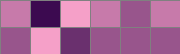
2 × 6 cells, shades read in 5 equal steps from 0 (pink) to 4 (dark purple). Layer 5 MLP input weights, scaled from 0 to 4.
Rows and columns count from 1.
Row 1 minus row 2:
-1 4 -3 -1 0 -1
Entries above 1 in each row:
2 5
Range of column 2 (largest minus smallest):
4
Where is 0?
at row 1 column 3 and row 2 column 2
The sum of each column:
3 4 3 3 4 3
